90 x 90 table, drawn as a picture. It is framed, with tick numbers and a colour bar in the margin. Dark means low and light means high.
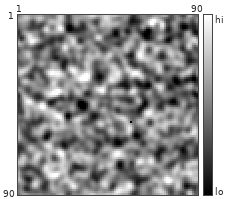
No single row or column stands out from its neighbours. Neither half mirrors the other. The histogram is bell-shaped. No seam splits the table. The ninth with the lowest average is the middle right. One lone cell stands out, far lower than its neighbours. Overall the values sit about 50% of the way up the scale. The field is mottled with small blotches.
